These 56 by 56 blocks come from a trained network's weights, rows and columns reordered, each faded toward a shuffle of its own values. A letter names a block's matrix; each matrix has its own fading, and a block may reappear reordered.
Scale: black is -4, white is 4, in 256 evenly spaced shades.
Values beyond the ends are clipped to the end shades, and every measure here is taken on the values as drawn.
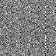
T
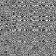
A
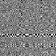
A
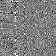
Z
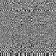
A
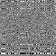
A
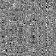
T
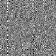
T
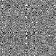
Z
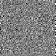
Z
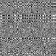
A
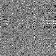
T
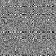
A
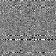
A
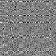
A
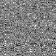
Z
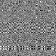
A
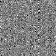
T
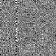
Z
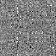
Z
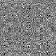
Z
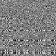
A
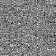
T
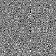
Z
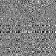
A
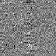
Z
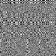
A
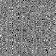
T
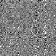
Z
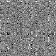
T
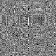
Z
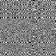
A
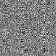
Z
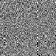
Z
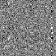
Z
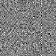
Z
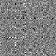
Z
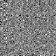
T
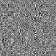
Z
